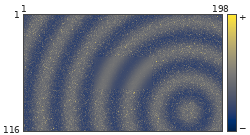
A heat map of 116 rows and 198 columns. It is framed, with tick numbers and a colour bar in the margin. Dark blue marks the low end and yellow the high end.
Seam: none. Calmest part: centre. Odd patch: calmer, in the centre. Rings: centred on the bottom right.
